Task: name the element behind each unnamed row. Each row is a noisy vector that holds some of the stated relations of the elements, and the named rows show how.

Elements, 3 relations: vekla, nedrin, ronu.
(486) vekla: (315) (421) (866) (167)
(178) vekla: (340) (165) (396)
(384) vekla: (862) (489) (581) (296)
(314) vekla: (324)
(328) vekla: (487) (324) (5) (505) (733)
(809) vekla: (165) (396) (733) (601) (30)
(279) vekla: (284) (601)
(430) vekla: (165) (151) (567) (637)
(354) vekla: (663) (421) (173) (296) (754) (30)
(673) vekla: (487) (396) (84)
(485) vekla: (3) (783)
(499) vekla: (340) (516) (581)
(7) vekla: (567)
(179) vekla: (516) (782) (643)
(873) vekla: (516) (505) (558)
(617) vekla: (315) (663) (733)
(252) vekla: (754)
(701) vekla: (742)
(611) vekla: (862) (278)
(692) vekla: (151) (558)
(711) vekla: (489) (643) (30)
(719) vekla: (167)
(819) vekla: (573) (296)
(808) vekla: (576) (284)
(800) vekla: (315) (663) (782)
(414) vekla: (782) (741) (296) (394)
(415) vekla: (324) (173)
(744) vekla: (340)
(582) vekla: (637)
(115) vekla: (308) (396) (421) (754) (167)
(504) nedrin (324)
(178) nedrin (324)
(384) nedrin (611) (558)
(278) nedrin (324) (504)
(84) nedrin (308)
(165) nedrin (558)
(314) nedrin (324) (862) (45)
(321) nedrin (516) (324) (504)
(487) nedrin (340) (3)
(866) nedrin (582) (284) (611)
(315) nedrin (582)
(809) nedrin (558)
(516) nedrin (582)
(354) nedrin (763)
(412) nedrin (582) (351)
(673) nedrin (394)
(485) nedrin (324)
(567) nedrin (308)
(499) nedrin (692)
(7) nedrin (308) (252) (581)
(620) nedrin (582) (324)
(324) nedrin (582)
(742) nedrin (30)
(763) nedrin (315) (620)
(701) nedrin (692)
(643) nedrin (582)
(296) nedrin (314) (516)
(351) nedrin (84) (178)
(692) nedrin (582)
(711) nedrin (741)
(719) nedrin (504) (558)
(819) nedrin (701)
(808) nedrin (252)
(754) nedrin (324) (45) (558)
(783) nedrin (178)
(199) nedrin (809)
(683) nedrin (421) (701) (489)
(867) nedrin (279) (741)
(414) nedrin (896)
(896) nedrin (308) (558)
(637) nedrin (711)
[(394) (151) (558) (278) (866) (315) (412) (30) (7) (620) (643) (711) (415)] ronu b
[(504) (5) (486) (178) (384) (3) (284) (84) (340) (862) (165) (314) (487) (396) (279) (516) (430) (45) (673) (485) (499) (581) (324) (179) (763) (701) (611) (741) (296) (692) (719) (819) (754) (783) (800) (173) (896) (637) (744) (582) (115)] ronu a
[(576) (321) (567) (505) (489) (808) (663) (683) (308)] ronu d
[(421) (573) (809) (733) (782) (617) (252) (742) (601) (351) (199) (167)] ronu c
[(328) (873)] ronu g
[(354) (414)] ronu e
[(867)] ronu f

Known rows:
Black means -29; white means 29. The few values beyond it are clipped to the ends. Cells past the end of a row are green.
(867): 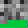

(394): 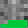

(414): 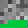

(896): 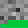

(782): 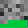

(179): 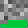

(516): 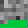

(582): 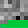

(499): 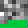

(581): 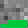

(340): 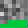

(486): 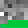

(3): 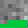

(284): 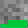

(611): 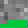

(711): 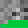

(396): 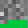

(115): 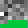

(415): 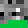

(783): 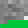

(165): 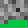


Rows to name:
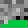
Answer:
(315)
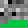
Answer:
(328)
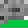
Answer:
(84)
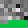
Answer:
(617)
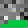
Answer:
(809)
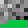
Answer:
(7)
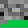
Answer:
(733)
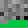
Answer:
(151)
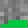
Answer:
(279)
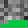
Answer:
(252)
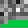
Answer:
(324)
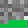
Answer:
(321)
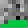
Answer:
(430)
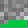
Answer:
(296)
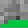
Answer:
(637)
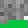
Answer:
(683)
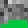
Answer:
(351)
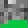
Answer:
(278)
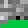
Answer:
(692)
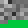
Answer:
(873)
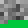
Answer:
(567)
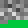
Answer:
(754)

